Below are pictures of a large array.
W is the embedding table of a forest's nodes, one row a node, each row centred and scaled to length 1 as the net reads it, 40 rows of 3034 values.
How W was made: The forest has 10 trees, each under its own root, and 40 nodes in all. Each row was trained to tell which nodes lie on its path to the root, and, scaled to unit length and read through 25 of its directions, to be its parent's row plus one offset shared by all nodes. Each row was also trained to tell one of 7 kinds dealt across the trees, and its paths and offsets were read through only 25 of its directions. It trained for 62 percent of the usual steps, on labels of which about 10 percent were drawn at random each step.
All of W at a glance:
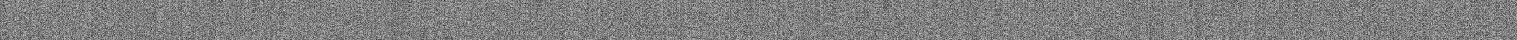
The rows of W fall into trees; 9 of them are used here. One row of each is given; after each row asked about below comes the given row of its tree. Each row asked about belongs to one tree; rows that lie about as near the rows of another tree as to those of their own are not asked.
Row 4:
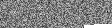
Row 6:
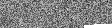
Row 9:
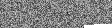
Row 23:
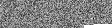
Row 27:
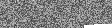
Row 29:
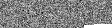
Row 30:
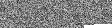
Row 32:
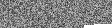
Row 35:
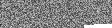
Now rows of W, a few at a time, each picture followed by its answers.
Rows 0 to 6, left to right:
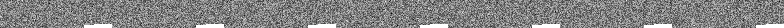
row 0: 4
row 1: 35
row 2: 6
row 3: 30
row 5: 32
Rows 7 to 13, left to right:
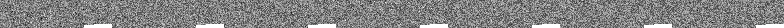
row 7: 30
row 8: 4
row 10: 35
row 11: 9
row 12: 27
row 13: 29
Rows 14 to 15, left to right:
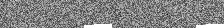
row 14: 9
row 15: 9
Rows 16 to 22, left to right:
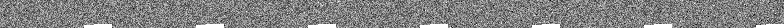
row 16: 23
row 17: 27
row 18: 6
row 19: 6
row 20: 29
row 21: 4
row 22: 30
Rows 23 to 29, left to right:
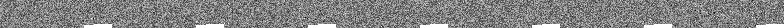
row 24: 30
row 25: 32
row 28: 4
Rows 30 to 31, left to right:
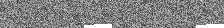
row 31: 35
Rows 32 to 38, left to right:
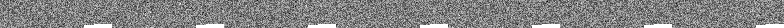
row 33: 6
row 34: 32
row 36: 29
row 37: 23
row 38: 29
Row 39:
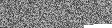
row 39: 23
